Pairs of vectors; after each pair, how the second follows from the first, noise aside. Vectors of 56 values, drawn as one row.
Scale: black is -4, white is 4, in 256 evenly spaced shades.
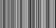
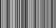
reversed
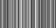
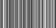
wrapped around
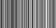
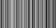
sign-scrambled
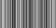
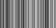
wrapped around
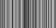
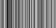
wrapped around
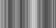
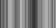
negated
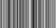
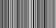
sign-scrambled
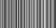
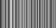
reversed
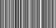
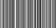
reversed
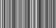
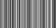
wrapped around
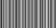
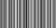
wrapped around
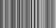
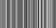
wrapped around
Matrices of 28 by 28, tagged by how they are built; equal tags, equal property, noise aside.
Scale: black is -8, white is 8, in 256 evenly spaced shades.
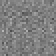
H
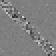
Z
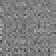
H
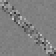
Z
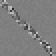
Z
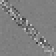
Z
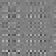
H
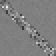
Z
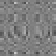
H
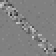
Z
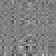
H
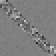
Z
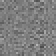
H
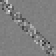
Z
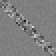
Z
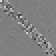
Z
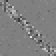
Z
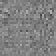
H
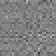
H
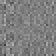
H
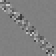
Z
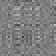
H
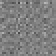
H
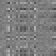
H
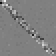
Z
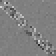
Z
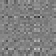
H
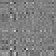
H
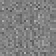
H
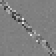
Z
